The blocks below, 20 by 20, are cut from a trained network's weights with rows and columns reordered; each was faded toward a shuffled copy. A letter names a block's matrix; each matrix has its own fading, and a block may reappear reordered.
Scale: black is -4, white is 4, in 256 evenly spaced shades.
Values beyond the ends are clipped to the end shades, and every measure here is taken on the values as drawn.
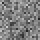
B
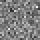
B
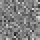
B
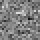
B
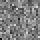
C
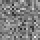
B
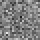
B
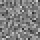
B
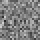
B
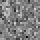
B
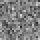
B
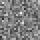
C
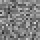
B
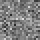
B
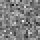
C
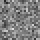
B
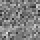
B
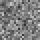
B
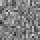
B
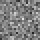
B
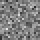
C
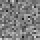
B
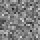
B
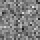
B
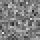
B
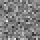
C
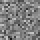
C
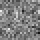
B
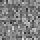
C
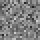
C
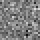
B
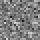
B
